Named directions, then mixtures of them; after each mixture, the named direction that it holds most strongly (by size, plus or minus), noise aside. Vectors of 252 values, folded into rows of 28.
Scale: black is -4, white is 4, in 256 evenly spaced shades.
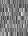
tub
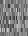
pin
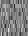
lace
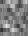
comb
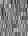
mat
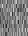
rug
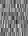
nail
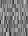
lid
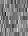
mat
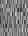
rug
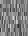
nail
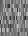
pin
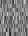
lid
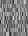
lid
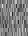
rug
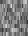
comb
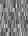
nail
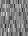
lace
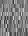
lid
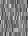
mat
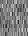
rug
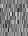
rug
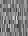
pin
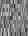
lace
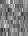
comb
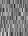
tub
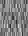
nail
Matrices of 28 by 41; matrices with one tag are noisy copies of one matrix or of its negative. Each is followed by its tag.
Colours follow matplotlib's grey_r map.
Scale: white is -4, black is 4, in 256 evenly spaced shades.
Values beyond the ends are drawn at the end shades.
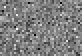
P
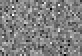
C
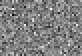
C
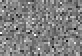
P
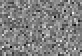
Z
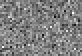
Z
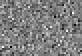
Z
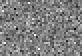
P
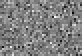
Z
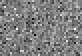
P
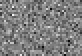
C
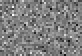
C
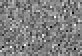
Z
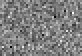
Z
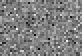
P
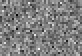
P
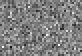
Z
